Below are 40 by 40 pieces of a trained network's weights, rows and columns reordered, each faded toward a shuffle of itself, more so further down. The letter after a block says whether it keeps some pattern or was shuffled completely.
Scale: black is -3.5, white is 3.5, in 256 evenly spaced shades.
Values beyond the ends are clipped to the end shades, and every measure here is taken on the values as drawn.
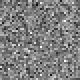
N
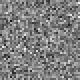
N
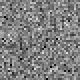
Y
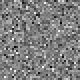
N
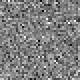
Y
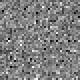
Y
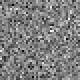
N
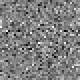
Y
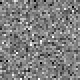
N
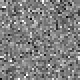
N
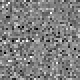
Y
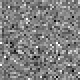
Y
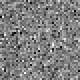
N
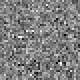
Y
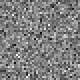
N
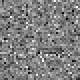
Y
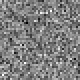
N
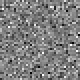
Y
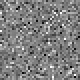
N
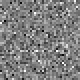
Y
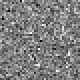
N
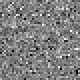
Y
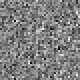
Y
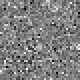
Y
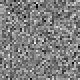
N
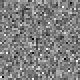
N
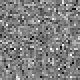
Y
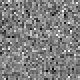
N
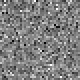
N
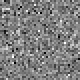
Y
